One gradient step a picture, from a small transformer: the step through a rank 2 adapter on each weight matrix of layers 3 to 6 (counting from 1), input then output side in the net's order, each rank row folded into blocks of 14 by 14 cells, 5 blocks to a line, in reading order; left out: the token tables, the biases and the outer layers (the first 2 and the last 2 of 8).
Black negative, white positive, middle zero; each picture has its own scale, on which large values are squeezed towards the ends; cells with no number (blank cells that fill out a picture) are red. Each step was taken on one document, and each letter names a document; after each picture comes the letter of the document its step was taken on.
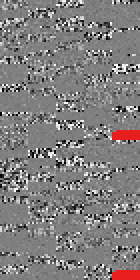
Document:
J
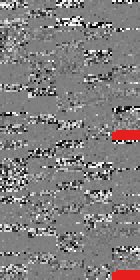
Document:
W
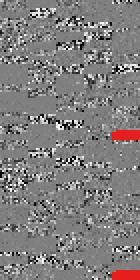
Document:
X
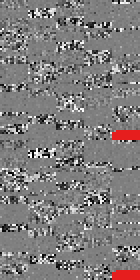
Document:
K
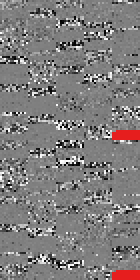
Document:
W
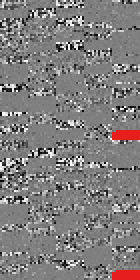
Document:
J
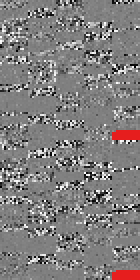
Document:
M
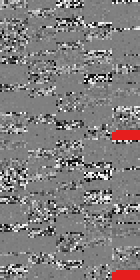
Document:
W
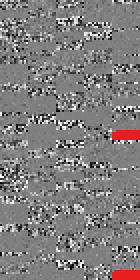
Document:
J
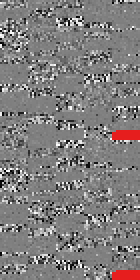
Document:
J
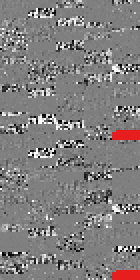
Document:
K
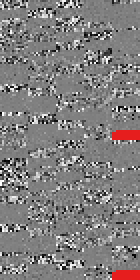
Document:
J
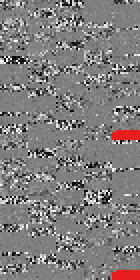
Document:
M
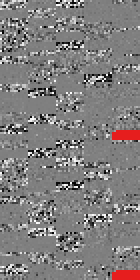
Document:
W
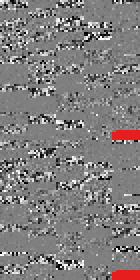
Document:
X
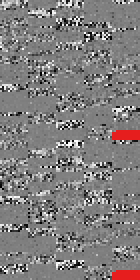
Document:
M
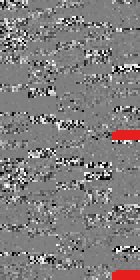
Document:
X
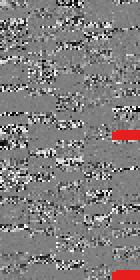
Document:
M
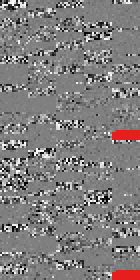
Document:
X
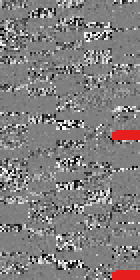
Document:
J
